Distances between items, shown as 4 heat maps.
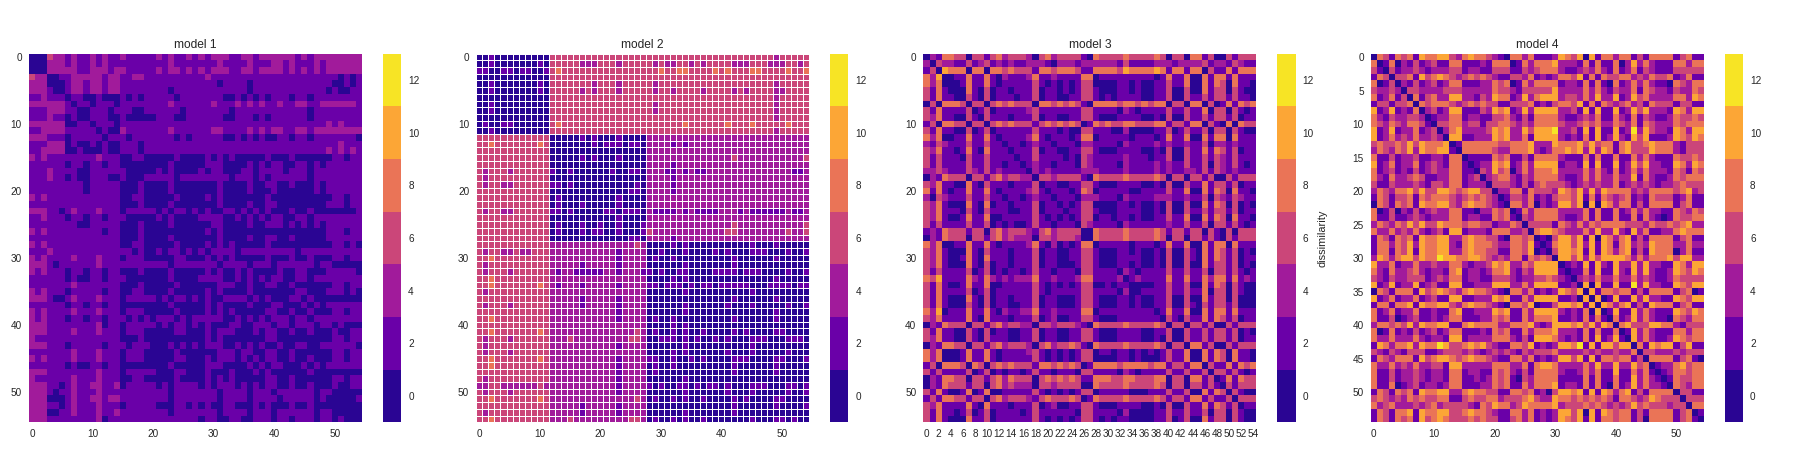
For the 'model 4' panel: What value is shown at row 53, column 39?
8
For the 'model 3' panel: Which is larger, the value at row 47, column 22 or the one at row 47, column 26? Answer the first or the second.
the second
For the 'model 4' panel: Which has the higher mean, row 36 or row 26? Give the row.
26
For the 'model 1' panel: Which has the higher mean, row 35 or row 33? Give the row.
33
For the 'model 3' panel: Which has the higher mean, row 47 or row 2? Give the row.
2
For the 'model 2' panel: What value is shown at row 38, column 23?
2
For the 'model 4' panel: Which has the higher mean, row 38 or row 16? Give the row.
16
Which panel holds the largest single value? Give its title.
model 4
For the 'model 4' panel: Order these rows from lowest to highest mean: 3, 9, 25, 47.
9, 47, 3, 25
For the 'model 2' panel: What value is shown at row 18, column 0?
6
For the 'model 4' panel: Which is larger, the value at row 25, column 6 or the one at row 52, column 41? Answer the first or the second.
the first
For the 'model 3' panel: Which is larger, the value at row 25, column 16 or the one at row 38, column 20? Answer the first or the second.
the second
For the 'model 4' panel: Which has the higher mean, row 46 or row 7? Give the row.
46
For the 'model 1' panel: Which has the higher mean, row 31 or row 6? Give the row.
31
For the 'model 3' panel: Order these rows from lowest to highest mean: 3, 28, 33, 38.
28, 3, 38, 33
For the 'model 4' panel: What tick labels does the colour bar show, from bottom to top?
0, 2, 4, 6, 8, 10, 12
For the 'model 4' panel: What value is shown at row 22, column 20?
4
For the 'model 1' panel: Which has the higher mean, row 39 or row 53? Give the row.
53
